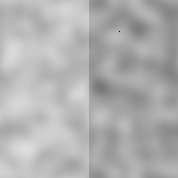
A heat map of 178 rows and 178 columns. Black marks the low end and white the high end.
Average level on the scale: 70%. Seam: vertical, 50% of the way across, the left part higher. Lone odd cells: 1, lower than its neighbours.
